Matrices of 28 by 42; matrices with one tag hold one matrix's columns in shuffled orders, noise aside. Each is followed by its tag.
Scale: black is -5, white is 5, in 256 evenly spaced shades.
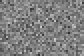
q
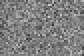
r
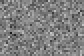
r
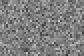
q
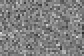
r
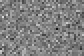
r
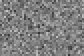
r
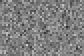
r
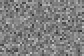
q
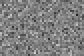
r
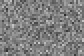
q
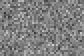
r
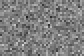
q
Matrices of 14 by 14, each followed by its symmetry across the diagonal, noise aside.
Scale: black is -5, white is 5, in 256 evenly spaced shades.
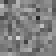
antisymmetric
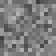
symmetric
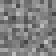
antisymmetric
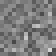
symmetric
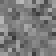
symmetric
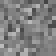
antisymmetric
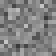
symmetric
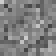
symmetric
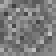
symmetric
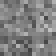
antisymmetric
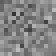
symmetric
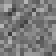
symmetric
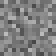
antisymmetric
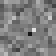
antisymmetric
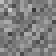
symmetric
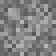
symmetric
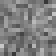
antisymmetric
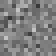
antisymmetric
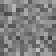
antisymmetric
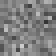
antisymmetric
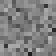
symmetric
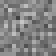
symmetric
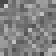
symmetric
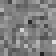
antisymmetric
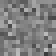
antisymmetric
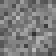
symmetric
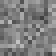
antisymmetric
